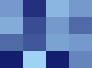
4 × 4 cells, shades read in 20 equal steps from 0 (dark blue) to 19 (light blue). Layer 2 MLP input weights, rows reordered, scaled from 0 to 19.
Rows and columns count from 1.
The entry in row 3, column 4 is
13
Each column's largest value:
15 19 16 13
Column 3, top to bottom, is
16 13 14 0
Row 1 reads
13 2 16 13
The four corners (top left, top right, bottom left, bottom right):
13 13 0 11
